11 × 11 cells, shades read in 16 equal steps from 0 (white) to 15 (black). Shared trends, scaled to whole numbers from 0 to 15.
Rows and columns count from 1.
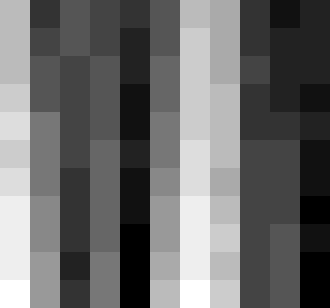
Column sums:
25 93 125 104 152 82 23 46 125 128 153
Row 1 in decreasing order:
14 13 12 12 12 11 10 10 5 4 4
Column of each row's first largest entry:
10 5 5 5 5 11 5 11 5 5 5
